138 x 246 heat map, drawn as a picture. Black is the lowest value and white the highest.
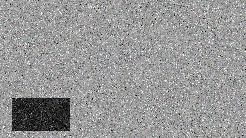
Most values sit high, with a long tail of low ones. On average the colour sits 60% of the way up the scale. In the bottom left lies a patch that is lower than the rest. There are no regular stripes. The ninth with the lowest average is the bottom left.
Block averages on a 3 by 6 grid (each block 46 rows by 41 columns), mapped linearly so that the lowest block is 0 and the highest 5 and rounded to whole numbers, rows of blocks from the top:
555555 / 555555 / 005555
